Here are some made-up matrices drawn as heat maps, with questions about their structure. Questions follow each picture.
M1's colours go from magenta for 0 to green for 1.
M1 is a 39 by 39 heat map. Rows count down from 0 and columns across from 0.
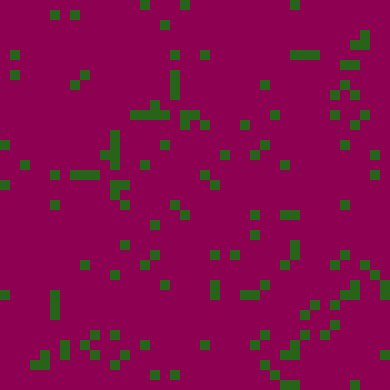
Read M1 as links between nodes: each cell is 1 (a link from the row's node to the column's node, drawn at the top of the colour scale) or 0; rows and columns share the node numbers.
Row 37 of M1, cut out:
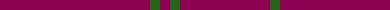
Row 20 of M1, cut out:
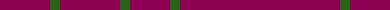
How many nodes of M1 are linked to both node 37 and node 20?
1
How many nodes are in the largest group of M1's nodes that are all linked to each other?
3
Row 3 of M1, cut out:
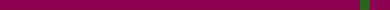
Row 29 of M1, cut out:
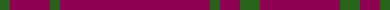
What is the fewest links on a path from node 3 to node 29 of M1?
4
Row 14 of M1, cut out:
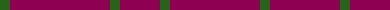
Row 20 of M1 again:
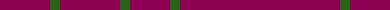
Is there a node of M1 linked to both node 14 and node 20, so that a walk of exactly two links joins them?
yes
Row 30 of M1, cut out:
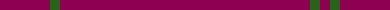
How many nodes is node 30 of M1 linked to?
3
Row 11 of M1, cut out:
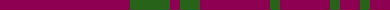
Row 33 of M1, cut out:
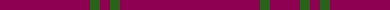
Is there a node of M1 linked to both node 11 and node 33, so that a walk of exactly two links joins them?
no
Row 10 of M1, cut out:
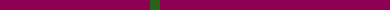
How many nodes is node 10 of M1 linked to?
1
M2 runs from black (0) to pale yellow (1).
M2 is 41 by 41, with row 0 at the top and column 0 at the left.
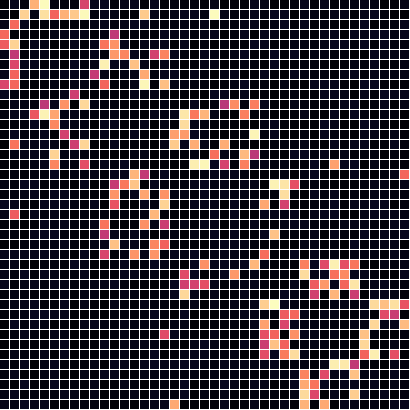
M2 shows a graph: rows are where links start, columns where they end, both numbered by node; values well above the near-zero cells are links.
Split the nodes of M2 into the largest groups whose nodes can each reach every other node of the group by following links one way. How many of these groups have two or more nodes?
1
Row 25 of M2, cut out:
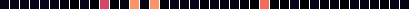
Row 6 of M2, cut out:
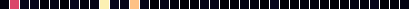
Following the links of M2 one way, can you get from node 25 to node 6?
yes
